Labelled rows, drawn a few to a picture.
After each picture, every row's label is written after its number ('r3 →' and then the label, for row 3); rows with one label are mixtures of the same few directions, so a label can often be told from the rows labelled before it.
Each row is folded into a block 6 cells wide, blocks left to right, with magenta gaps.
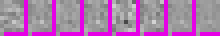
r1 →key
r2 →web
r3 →web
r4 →web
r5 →web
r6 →web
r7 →web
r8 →web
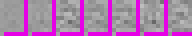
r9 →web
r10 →web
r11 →key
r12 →key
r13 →key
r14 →web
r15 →key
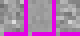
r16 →web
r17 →web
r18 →key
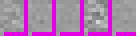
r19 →key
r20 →web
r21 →web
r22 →key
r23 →key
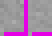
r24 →web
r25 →key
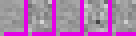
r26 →key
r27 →web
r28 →key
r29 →web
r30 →web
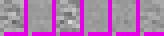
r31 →key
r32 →web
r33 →key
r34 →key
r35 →web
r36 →key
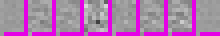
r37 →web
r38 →key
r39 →key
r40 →web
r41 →web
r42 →key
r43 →key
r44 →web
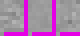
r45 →key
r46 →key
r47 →web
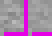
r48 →key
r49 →key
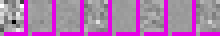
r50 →web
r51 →web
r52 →key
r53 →web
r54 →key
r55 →key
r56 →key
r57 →web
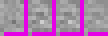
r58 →web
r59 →key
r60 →key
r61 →key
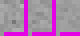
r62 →web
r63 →key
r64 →key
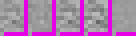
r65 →key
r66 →web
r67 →key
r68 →key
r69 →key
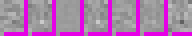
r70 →key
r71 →web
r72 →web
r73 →web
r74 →key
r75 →web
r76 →web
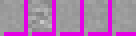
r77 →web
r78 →key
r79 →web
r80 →web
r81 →web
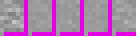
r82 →key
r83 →key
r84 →web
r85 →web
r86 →key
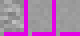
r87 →key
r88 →key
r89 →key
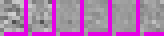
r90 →key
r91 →web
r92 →web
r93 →key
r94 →web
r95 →web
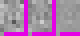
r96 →web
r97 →web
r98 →web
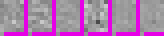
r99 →web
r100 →key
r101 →key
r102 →web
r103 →web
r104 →web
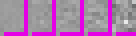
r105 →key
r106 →web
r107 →key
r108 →key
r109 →web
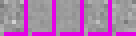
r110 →web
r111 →key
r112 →web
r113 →web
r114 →web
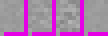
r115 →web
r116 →key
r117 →key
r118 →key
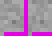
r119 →key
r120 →web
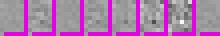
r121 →web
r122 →key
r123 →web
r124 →key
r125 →web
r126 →web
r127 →web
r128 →key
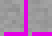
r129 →key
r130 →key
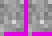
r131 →web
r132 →web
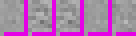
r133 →web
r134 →key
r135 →key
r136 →web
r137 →web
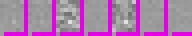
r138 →web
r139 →web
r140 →key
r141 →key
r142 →web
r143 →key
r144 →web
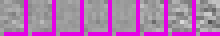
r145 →key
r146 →web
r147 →key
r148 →web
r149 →web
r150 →web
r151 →key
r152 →key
